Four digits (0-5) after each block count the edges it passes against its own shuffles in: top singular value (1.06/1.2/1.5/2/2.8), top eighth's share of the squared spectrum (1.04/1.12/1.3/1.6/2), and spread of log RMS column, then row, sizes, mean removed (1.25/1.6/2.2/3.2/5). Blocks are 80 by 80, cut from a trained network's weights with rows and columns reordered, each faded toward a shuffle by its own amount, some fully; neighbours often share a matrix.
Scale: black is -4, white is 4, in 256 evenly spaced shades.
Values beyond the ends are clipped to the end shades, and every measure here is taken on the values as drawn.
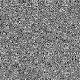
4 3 0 2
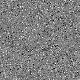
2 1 0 0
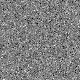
1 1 0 0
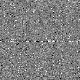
3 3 1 1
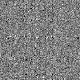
3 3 1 2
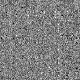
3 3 1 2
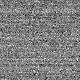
3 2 0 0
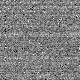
3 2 0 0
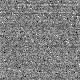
2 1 0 0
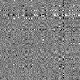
4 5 2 3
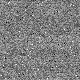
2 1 0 0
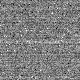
3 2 0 1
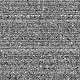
4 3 1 2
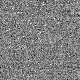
0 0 0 0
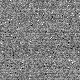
2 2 0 0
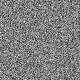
0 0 0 0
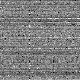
4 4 2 2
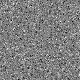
1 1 0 0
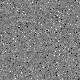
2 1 0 0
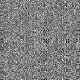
3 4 2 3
